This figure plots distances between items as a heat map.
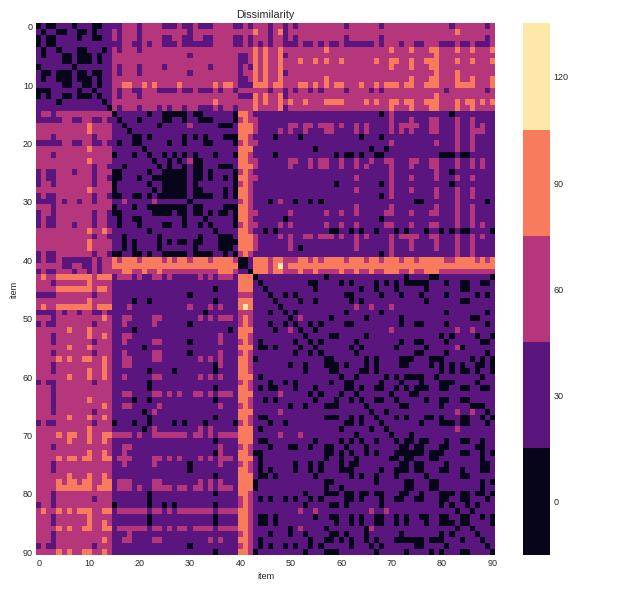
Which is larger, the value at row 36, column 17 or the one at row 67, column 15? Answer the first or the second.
the second
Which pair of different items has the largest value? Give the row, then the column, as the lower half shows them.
48, 41
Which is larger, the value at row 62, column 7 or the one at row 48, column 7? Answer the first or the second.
the second
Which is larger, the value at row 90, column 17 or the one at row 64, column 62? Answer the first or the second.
the first
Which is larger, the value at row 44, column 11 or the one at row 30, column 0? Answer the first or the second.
the first
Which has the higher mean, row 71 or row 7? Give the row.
7
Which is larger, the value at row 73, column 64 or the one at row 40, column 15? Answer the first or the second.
the second
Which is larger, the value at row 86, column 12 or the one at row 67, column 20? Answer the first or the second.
the first
